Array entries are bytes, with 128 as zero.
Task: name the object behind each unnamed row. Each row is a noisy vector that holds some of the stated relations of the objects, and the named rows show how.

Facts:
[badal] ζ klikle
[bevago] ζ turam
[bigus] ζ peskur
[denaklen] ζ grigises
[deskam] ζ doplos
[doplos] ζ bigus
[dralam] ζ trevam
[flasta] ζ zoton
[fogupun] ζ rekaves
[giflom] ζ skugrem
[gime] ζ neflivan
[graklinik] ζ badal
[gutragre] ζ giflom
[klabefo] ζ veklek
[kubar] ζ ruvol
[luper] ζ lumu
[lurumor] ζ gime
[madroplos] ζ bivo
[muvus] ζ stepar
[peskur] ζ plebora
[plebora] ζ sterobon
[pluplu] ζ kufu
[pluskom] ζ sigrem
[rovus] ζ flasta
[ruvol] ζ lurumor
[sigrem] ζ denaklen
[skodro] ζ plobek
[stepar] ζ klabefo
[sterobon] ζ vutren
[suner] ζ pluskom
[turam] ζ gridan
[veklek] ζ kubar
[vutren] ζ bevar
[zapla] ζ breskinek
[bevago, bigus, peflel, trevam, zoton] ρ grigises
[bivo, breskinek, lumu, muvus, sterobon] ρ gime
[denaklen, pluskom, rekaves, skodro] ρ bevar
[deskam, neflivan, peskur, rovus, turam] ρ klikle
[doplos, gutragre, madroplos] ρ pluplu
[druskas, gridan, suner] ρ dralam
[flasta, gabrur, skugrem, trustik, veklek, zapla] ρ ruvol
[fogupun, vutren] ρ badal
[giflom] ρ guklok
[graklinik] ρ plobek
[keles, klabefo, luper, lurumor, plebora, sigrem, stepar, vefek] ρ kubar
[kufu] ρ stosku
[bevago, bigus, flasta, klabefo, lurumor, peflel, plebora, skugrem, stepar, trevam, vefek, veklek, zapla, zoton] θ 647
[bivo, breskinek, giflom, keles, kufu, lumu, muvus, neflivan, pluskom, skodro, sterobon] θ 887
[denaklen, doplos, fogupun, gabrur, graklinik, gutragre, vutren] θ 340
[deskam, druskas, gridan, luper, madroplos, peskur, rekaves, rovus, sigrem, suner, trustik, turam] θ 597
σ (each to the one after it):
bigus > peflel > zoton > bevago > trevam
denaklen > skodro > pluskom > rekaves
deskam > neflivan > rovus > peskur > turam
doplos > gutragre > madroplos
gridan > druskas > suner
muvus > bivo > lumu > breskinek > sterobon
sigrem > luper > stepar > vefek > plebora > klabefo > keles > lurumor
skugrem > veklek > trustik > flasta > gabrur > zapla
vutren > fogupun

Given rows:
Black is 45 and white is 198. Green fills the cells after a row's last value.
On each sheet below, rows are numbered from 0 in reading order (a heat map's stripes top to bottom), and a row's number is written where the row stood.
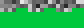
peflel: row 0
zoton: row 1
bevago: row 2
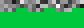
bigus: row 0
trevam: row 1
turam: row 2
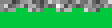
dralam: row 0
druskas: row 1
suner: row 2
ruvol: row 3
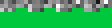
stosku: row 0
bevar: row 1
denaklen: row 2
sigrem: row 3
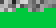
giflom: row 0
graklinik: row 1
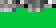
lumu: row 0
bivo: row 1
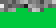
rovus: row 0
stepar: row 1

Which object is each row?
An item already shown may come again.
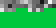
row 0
trustik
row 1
gridan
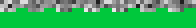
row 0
zapla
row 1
graklinik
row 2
bevar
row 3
gutragre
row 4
plobek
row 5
gabrur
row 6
veklek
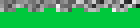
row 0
badal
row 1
graklinik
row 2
rekaves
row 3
sterobon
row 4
breskinek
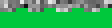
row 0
luper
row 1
skodro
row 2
gime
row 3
madroplos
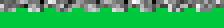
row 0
rovus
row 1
skugrem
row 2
pluplu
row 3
muvus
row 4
skugrem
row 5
neflivan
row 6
grigises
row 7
pluskom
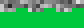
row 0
flasta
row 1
badal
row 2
fogupun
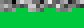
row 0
deskam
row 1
sigrem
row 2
peskur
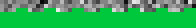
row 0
graklinik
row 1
kufu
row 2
ruvol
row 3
kubar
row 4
skugrem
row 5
klikle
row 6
lumu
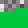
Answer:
pluskom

